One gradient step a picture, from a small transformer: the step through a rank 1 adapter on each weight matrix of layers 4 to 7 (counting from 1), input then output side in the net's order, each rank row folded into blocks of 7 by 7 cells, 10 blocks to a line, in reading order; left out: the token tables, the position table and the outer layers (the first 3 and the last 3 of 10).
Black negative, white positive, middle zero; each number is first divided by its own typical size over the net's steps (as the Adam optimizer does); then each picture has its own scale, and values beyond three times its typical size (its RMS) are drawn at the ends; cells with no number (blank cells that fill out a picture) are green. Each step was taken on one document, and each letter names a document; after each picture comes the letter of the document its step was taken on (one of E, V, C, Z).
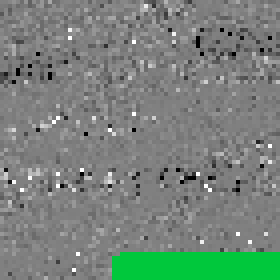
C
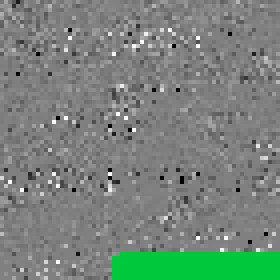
C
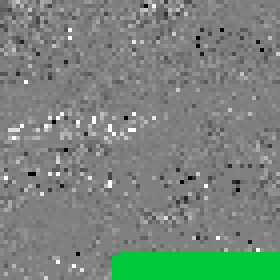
C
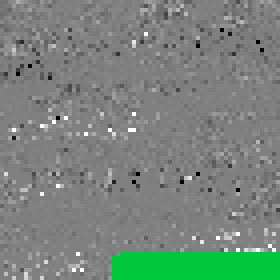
C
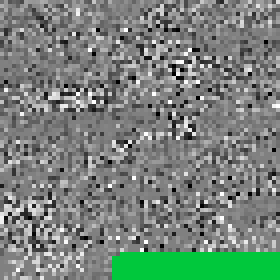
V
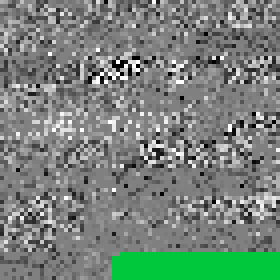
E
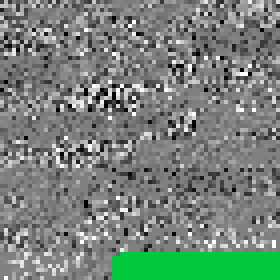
V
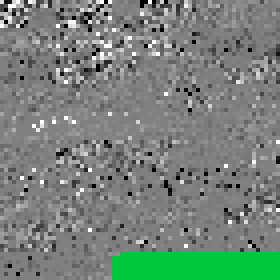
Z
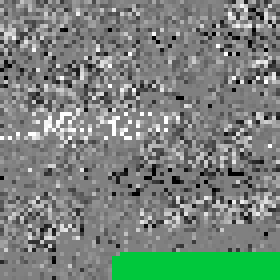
E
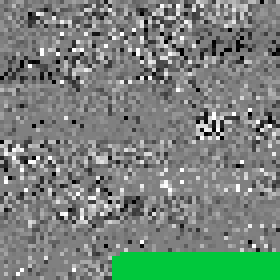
Z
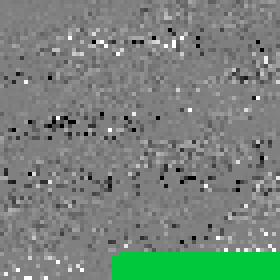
C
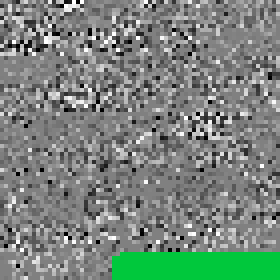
V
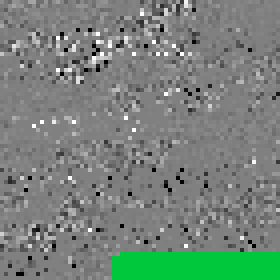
Z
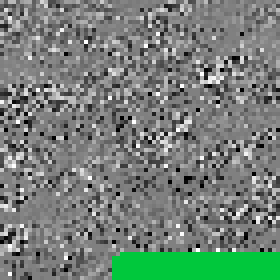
V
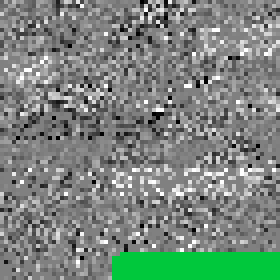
V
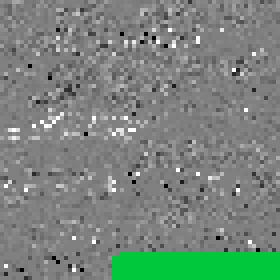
C
